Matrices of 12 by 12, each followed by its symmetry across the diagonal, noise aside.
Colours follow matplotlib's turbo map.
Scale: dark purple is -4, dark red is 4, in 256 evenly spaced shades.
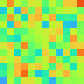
antisymmetric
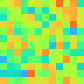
antisymmetric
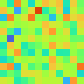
antisymmetric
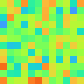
neither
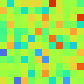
antisymmetric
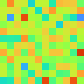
neither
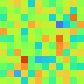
antisymmetric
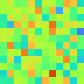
neither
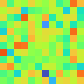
neither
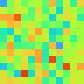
neither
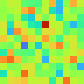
antisymmetric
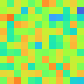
neither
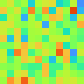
neither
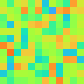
antisymmetric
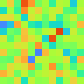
antisymmetric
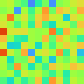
antisymmetric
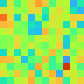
neither
